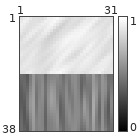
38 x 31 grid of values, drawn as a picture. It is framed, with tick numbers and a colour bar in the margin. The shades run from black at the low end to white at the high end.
The table splits into 2 rows of 1 panel. Panel 1,1: very high, slanting up to the right, faint in contrast. Panel 2,1: middling, streaked downward.
